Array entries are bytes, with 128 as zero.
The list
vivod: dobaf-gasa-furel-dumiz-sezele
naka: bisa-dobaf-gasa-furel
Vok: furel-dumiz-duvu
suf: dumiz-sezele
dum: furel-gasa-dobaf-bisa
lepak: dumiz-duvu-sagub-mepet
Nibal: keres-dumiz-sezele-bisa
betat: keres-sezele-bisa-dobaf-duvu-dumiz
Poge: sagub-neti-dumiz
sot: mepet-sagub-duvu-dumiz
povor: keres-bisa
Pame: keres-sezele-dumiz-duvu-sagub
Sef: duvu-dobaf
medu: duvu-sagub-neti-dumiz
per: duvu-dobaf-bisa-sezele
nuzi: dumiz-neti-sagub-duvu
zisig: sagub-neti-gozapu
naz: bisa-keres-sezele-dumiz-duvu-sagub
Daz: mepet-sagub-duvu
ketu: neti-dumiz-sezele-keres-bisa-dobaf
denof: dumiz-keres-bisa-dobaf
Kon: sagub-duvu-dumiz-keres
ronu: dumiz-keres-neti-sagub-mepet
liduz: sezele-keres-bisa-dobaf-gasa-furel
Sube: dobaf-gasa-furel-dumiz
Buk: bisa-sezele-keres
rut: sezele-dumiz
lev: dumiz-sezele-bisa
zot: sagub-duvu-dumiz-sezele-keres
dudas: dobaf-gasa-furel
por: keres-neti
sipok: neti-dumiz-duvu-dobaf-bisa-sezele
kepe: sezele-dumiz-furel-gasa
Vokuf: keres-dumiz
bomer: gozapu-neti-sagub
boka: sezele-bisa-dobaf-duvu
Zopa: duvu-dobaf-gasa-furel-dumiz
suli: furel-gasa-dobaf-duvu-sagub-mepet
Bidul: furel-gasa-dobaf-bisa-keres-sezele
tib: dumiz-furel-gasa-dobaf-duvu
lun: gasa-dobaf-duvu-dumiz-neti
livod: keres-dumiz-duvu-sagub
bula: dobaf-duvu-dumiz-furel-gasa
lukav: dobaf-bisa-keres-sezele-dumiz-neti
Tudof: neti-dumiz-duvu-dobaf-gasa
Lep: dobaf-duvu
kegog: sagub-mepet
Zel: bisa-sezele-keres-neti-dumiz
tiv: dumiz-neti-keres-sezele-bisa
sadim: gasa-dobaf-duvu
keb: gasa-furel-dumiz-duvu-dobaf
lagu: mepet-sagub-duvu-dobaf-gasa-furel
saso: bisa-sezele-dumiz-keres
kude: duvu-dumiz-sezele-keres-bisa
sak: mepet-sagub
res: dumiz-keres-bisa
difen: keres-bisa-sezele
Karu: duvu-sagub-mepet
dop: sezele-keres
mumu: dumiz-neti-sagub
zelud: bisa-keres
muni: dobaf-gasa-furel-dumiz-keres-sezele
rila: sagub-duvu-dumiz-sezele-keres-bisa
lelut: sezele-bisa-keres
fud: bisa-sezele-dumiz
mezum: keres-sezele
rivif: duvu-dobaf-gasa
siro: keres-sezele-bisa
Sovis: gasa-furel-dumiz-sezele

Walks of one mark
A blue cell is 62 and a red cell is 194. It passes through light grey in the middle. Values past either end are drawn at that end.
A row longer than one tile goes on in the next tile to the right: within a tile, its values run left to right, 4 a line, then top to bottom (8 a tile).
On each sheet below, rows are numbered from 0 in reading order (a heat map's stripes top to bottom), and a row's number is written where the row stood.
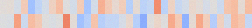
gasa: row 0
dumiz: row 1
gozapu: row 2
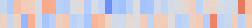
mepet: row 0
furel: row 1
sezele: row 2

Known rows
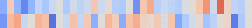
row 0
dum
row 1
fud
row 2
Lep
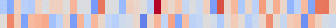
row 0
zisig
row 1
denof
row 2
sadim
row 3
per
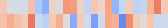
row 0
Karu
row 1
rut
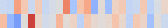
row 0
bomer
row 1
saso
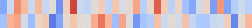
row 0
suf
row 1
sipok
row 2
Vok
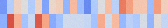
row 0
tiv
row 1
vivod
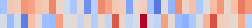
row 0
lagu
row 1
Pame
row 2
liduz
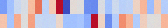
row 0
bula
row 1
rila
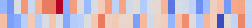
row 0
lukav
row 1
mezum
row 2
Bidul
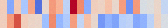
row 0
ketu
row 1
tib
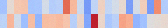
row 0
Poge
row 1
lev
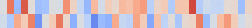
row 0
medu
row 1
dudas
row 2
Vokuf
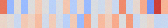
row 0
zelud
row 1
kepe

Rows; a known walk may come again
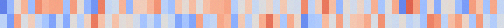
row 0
muni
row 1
ronu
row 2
dudas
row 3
sipok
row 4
kepe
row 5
kude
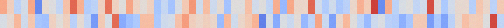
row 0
Sef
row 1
sot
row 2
mezum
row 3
lun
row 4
nuzi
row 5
naka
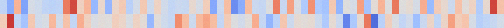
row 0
kegog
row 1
saso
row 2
povor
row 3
por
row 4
Sube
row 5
dop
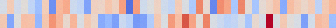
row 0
fud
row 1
tib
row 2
Tudof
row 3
Sovis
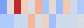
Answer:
mumu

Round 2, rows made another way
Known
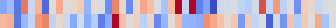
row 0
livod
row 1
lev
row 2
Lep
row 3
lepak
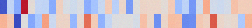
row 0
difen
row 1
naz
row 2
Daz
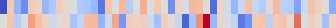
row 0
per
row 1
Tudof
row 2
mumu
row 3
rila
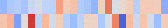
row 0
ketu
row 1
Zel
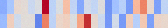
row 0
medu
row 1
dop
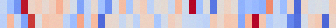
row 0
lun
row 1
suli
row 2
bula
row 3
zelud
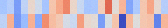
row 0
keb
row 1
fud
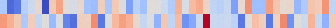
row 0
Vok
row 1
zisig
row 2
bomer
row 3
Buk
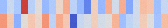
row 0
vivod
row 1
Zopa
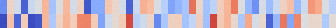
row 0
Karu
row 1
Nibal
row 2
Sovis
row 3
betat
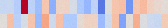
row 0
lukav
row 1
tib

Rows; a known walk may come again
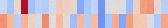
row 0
zot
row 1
keb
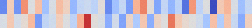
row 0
Zopa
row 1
dop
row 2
kepe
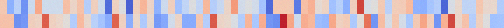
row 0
Daz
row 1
res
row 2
sot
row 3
sadim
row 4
Zel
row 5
Bidul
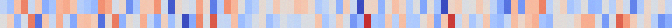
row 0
saso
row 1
Buk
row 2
siro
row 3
ronu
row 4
denof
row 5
dum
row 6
rivif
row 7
tiv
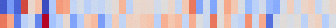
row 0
Vokuf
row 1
lagu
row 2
Kon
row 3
suli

